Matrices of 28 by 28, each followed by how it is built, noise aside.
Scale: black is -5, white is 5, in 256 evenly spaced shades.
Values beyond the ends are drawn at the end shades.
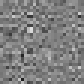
low rank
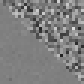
upper triangular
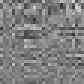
low rank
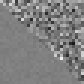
upper triangular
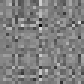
low rank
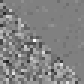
lower triangular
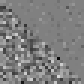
lower triangular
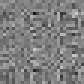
low rank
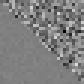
upper triangular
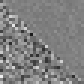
lower triangular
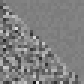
lower triangular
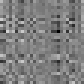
low rank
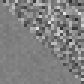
upper triangular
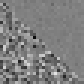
lower triangular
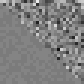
upper triangular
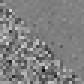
lower triangular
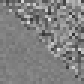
upper triangular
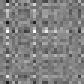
low rank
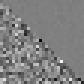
lower triangular
